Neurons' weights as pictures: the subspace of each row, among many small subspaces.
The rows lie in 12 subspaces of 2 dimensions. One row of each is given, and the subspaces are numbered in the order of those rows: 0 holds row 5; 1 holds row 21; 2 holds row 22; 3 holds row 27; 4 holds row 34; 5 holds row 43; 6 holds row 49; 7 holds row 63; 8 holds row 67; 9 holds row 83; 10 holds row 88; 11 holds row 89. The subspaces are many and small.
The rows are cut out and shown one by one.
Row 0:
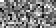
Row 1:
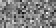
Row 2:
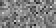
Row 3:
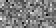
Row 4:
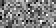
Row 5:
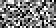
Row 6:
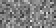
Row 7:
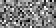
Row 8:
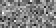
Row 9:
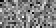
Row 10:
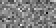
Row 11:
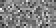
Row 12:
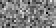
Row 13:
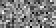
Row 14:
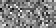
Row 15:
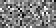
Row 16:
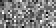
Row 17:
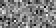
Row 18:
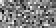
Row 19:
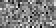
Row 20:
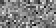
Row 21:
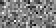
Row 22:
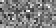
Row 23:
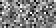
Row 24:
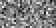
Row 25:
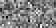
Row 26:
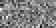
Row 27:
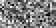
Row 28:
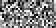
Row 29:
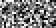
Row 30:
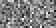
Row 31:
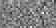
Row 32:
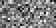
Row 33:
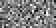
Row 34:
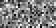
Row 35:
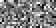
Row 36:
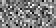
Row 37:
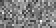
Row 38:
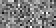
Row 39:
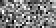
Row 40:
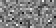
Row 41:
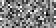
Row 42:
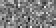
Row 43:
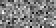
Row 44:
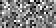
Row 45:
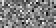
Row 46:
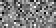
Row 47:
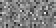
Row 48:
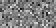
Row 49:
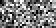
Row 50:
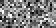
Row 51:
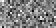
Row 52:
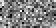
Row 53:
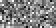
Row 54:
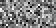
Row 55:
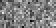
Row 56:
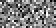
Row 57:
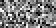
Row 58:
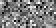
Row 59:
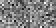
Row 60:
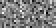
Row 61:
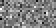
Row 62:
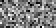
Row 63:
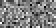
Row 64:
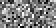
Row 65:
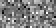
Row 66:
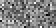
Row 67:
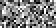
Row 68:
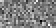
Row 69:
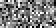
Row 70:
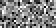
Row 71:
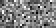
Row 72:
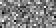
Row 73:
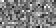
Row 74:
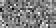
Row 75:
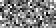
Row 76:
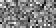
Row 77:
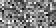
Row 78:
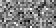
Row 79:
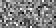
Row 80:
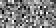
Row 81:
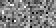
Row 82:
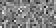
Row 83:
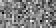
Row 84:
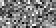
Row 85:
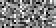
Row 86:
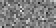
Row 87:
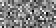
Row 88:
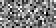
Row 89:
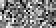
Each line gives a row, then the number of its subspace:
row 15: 0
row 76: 2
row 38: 5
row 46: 1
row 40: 2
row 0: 7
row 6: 5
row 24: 11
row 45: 11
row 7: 7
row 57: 7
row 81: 10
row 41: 10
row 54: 7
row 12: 11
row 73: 7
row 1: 9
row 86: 11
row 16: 9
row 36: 7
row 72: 8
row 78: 2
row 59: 3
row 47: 1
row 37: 9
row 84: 1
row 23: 1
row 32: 3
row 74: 0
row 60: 11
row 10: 3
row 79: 2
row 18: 6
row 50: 10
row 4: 11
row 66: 3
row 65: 10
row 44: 1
